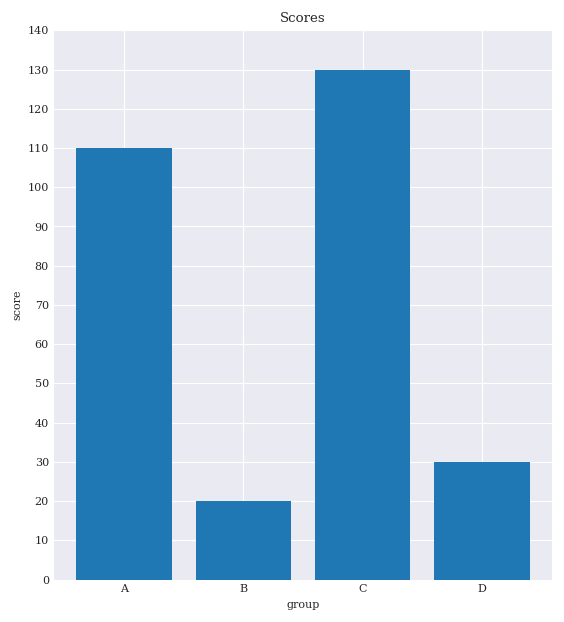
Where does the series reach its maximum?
C
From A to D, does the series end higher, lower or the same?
lower
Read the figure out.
Title: Scores
x-axis: group, ticks A B C D
y-axis: score, ticks 0 10 20 30 40 50 60 70 80 90 100 110 120 130 140
Values:
110 20 130 30
